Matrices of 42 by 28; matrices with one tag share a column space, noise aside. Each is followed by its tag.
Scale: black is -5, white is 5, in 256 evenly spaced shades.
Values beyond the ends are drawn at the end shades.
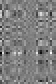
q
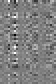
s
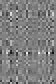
q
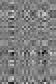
q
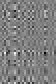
q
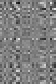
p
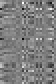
p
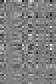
s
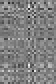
p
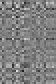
p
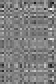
p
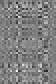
p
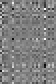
p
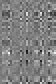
q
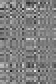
p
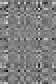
p
